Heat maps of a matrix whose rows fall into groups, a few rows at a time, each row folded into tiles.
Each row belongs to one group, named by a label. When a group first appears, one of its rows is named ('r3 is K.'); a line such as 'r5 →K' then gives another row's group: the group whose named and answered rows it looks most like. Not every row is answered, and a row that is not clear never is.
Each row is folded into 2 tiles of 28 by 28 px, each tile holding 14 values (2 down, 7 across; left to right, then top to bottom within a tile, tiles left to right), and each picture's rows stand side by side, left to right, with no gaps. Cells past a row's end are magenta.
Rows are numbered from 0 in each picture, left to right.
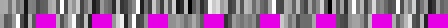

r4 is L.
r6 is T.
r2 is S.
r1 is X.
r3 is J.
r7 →X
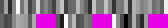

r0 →T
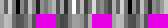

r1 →T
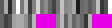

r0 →T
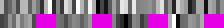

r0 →L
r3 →J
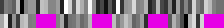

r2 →X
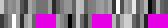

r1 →S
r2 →X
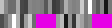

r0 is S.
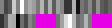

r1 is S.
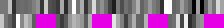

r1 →T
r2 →S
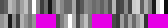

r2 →L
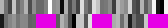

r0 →L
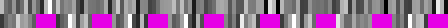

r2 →X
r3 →X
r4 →L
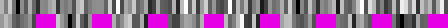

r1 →S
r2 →X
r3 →T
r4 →X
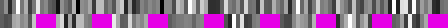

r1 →J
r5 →T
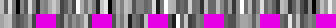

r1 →L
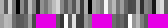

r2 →L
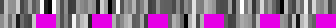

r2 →X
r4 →T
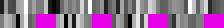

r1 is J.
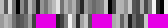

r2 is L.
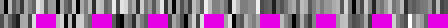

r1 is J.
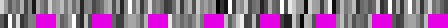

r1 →X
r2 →T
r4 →X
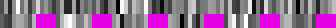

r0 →T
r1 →S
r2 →J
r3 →S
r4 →S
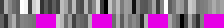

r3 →S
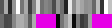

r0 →T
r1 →L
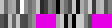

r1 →J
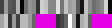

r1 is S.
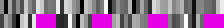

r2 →J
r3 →X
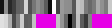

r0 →S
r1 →S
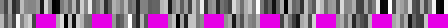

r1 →J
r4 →J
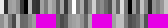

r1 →T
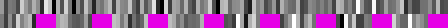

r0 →L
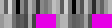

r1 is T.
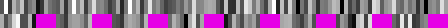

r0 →X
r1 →T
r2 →T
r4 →L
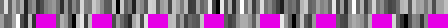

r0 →X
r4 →T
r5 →S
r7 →S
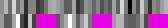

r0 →X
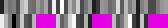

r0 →S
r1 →X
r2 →X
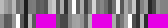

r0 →X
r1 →T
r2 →X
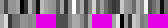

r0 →J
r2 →J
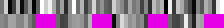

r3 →X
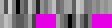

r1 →S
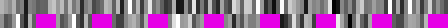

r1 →X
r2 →T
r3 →S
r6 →S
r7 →T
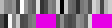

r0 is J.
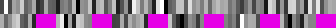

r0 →X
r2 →L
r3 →S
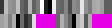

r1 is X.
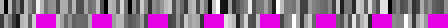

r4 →S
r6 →L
